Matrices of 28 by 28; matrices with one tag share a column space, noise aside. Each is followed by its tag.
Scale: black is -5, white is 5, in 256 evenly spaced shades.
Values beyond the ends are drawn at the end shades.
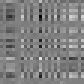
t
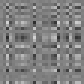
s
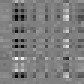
t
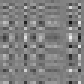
s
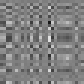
s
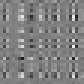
t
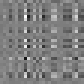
t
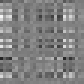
t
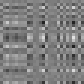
s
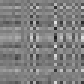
s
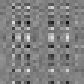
s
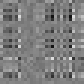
t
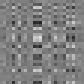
s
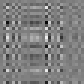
s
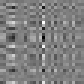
s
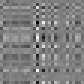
s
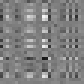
t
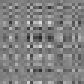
s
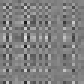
s
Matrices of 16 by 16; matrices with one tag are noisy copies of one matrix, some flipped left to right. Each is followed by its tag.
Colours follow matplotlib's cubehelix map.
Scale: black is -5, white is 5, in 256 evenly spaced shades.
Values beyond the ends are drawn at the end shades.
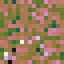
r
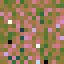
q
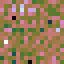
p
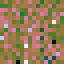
q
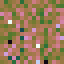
q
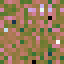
p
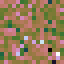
r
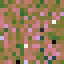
q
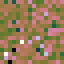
r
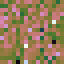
q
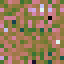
p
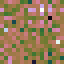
p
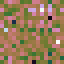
p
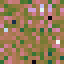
p
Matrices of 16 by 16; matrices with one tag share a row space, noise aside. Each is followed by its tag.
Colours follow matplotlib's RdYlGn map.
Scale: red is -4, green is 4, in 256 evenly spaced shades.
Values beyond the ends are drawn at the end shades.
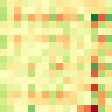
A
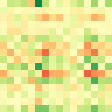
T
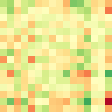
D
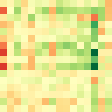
A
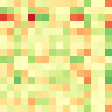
D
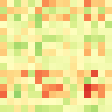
T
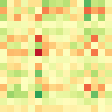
T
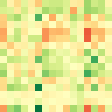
T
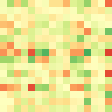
D
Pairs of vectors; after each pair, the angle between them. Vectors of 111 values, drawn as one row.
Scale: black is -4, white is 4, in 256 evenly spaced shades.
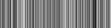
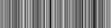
partly aligned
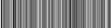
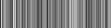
nearly opposite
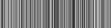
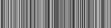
nearly parallel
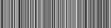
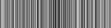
partly opposed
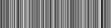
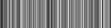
orthogonal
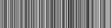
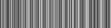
partly opposed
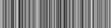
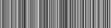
partly aligned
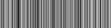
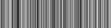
nearly parallel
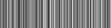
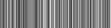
nearly parallel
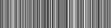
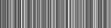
partly aligned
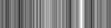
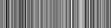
partly aligned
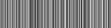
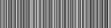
nearly opposite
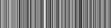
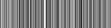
nearly parallel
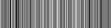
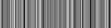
orthogonal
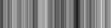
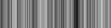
nearly parallel
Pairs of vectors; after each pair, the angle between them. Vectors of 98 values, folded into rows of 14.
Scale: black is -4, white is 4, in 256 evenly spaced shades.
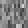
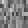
orthogonal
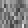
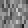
partly opposed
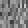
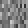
nearly opposite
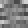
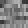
nearly opposite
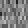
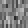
partly aligned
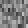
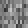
orthogonal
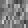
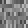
partly aligned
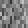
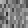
orthogonal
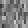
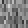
partly opposed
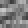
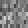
partly opposed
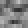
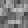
nearly opposite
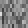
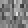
partly aligned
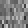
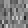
nearly parallel
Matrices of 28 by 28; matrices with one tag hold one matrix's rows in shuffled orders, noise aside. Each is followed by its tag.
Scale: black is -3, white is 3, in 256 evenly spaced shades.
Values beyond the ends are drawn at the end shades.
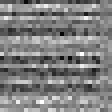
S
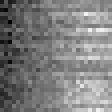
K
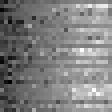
K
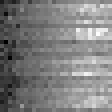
K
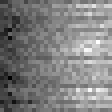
K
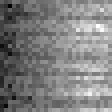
K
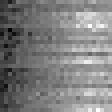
K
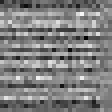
S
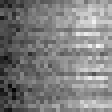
K
